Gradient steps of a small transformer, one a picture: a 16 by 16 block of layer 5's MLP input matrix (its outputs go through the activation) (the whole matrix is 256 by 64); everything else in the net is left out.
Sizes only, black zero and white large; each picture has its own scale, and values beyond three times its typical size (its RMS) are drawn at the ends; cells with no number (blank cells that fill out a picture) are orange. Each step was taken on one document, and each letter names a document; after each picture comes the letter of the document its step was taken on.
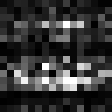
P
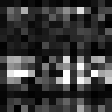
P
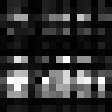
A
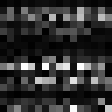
P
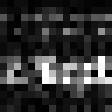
A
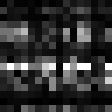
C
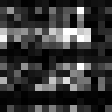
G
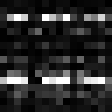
A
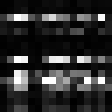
A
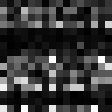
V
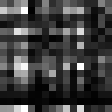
C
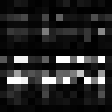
A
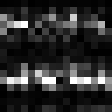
G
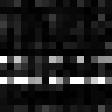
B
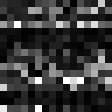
V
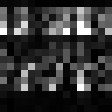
G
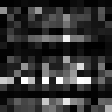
P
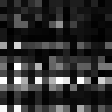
B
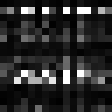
P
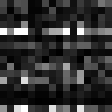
C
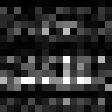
P
